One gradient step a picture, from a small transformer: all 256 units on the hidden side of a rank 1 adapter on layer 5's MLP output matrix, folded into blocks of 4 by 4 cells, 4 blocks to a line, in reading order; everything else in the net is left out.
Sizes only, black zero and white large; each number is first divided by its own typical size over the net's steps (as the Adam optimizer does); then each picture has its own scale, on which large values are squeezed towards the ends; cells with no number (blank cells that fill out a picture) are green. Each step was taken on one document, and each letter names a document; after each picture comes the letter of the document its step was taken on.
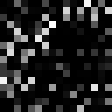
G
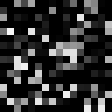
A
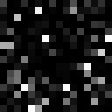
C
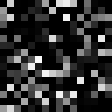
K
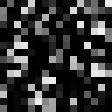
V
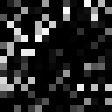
G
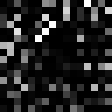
G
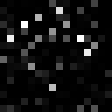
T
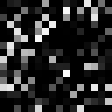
G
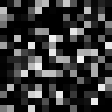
K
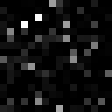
T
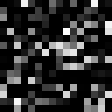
A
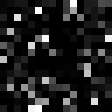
C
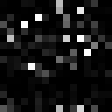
T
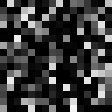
V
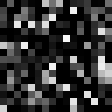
V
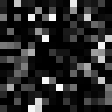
C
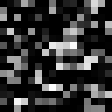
A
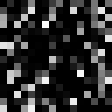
V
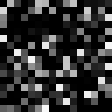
K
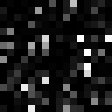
C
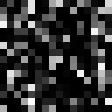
V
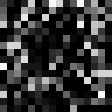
V
